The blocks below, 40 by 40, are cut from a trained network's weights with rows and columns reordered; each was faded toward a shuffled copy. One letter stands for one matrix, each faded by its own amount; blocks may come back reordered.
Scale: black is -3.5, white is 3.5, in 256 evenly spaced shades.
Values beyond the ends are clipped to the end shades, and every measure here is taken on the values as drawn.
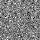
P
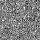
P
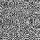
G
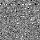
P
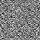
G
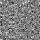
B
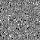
P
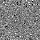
P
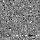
P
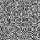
G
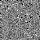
P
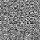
G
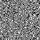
B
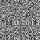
G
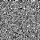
P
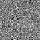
G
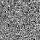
B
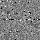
P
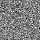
P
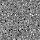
P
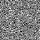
B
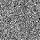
P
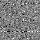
P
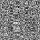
G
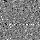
P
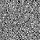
B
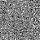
B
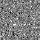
P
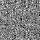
B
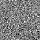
B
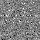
P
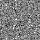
P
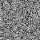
B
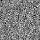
B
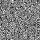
B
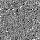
P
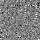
P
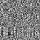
G
